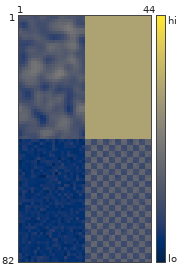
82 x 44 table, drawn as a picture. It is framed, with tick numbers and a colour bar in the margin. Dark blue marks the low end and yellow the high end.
It is made of 2 by 2 panels. Panel 1,1: low, blotchy. Panel 1,2: high, flat. Panel 2,1: very low, fine-grained, faint in contrast. Panel 2,2: low, checkered.
